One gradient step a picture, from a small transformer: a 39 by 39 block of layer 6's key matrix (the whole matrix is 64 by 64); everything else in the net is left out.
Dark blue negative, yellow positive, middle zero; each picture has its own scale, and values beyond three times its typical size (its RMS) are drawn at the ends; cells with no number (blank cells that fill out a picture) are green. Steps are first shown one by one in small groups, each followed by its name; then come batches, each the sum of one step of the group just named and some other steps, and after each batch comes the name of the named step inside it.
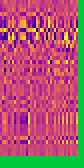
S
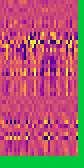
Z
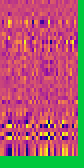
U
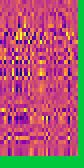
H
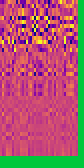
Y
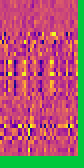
Z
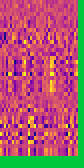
S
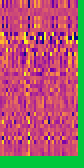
Z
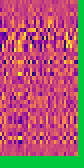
S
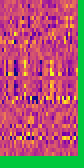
Y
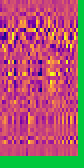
S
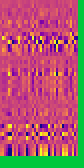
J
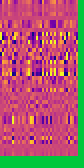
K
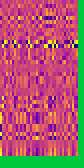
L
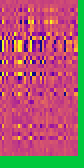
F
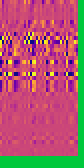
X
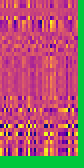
J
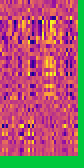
K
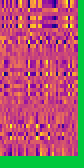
J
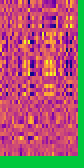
K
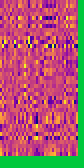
L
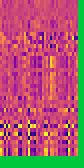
J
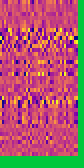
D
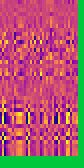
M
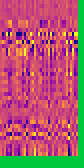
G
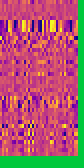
D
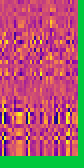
M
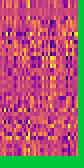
G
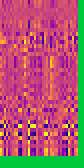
G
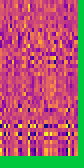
D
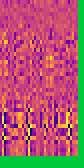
M
